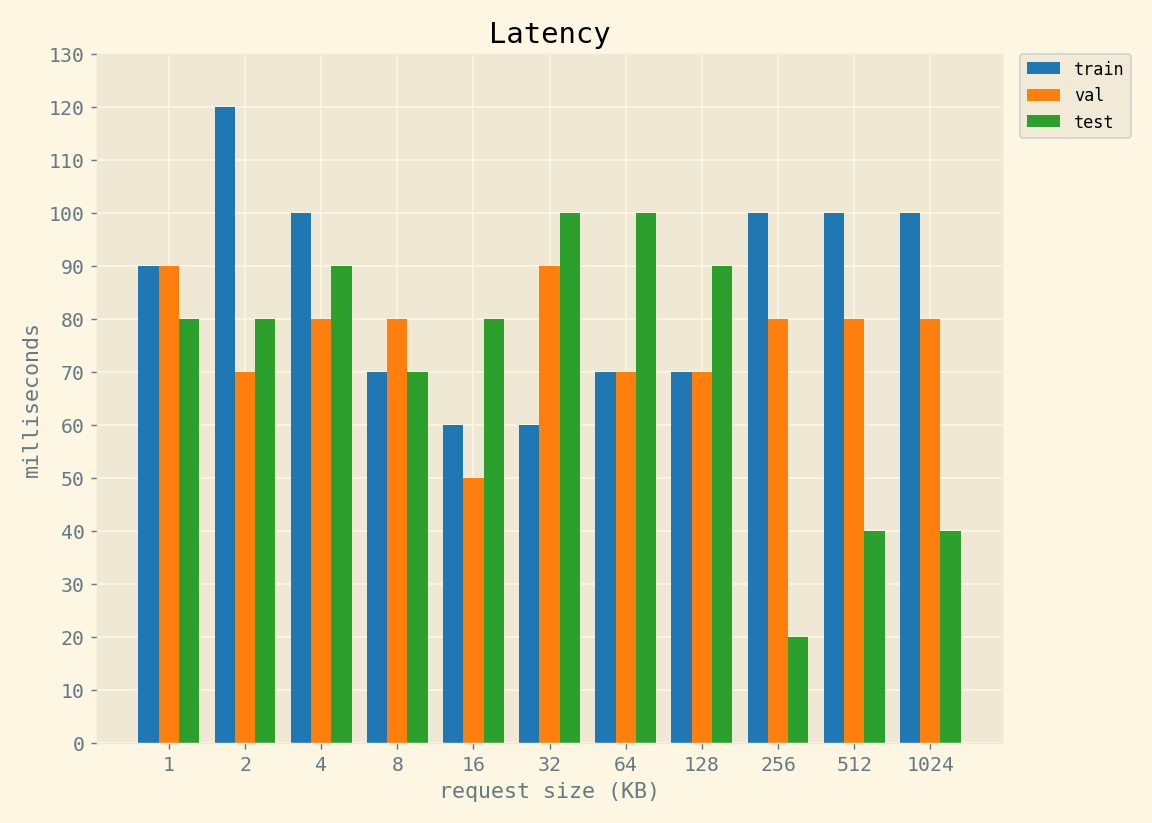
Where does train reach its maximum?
2
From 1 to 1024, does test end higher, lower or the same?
lower
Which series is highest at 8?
val
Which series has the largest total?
train
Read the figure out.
Title: Latency
x-axis: request size (KB), ticks 1 2 4 8 16 32 64 128 256 512 1024
y-axis: milliseconds, ticks 0 10 20 30 40 50 60 70 80 90 100 110 120 130
Legend: train, val, test
Values:
train: 90 120 100 70 60 60 70 70 100 100 100
val: 90 70 80 80 50 90 70 70 80 80 80
test: 80 80 90 70 80 100 100 90 20 40 40
